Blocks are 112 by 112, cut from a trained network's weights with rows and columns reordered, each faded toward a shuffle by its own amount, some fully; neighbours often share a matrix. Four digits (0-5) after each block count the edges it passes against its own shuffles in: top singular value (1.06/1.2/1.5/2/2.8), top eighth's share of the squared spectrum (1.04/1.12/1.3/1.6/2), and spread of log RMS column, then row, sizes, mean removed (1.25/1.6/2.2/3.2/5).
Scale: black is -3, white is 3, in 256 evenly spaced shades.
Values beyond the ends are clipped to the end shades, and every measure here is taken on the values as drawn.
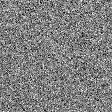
0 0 0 0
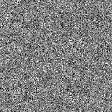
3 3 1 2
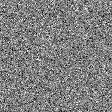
0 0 0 0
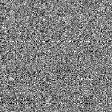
3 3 2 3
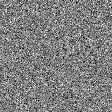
1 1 0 0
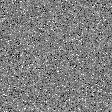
1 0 0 0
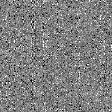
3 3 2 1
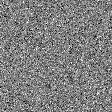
0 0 0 0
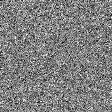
2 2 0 1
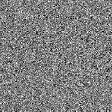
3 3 1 2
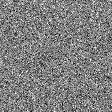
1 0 0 0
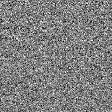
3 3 0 2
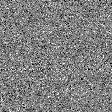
2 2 0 1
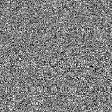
3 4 1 3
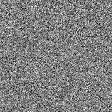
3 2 0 1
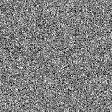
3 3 0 2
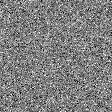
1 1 0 0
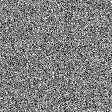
1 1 0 0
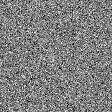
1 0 0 0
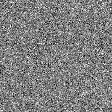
2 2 0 1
